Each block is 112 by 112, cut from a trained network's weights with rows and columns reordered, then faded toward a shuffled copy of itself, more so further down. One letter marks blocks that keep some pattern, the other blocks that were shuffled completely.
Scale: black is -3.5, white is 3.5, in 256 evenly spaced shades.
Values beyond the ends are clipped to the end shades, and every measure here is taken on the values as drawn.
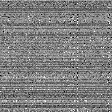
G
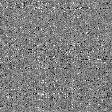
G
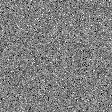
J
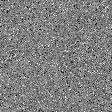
J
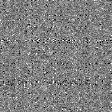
G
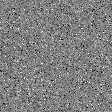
J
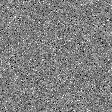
J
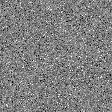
J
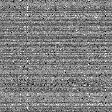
G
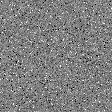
J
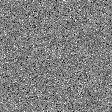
J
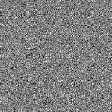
G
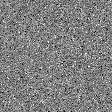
J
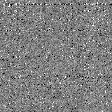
G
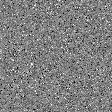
J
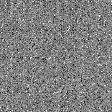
G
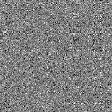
G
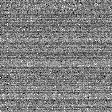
G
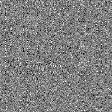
G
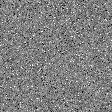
J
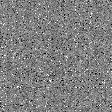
G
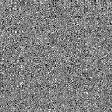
G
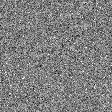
J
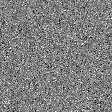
J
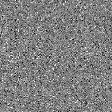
G
